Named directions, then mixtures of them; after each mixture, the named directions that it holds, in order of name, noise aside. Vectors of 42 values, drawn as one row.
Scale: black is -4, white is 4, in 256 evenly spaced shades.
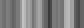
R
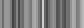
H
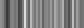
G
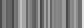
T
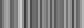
G, T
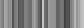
H, R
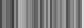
T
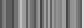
T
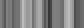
R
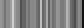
H, T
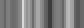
R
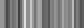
G, R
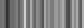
G, T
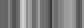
R, T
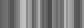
R, T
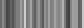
G, T
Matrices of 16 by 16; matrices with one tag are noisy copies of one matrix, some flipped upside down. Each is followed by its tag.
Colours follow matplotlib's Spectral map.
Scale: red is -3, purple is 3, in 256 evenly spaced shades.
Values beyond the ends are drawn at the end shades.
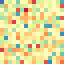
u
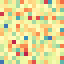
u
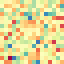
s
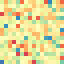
u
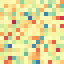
s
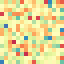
u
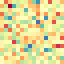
s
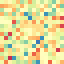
s
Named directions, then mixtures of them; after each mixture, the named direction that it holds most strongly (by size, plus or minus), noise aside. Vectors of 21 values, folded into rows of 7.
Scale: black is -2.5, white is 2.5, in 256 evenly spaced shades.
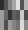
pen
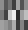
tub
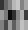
pen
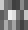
pen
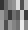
pen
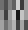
tub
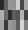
pen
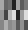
tub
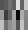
pen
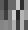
tub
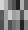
pen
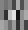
tub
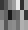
pen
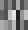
tub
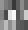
tub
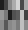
pen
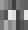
tub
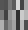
tub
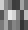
pen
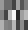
tub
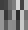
pen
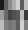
pen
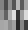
tub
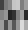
pen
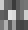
tub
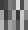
pen
